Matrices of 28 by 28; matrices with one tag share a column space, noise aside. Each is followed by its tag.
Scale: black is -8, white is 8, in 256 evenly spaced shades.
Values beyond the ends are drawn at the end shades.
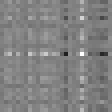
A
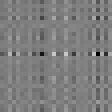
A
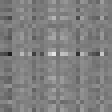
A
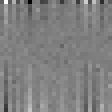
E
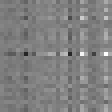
A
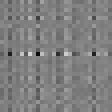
A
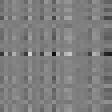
A
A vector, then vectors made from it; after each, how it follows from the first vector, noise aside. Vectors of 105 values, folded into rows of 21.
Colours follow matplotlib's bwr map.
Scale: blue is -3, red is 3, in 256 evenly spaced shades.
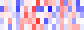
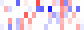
partly zeroed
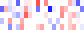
partly zeroed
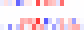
partly zeroed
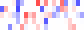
partly zeroed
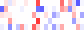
partly zeroed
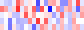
sign-scrambled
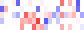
partly zeroed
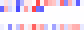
partly zeroed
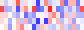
sign-scrambled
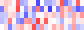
sign-scrambled
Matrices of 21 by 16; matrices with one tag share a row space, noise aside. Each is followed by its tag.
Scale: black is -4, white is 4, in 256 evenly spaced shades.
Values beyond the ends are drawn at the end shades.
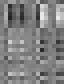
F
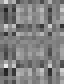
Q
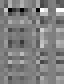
F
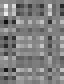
Q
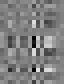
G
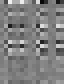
F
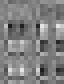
F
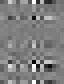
G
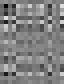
Q
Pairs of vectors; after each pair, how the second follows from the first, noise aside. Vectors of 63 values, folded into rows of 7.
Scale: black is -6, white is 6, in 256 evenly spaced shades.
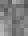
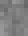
shrunk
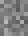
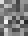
scaled up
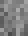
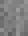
shrunk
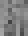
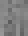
shrunk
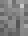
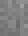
shrunk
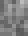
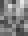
scaled up
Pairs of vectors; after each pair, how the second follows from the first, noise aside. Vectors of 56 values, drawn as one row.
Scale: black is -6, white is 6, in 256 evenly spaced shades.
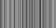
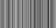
wrapped around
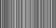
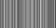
reversed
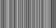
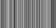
copied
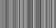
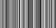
scaled up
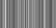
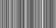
wrapped around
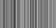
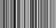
scaled up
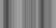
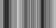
scaled up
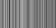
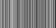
wrapped around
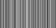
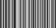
scaled up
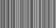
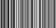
scaled up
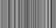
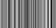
scaled up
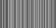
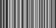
scaled up
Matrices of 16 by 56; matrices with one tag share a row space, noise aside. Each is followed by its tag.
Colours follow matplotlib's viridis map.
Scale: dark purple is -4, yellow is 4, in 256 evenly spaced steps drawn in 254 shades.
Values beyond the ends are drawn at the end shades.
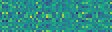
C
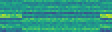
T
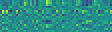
C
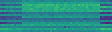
T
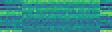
T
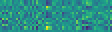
C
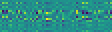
C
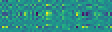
C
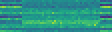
T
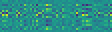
C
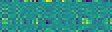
C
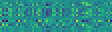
C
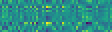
C
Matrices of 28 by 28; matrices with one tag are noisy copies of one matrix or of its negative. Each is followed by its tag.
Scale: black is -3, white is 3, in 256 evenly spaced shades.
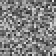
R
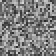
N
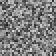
R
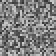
N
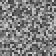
R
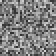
N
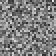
R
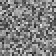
R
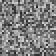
N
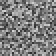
R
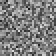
R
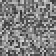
N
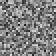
R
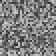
N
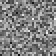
R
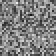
N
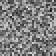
R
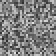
N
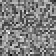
N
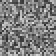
N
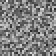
R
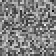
N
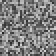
N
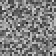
R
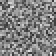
R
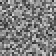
R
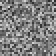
R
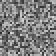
N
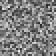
R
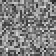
N
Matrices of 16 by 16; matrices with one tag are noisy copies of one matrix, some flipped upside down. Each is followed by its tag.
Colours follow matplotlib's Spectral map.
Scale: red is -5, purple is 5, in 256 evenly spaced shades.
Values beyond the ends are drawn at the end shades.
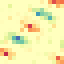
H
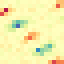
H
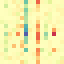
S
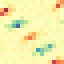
H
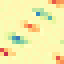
H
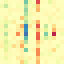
S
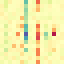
S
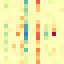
S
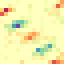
H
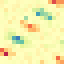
H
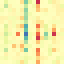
S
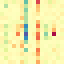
S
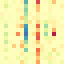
S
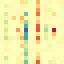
S
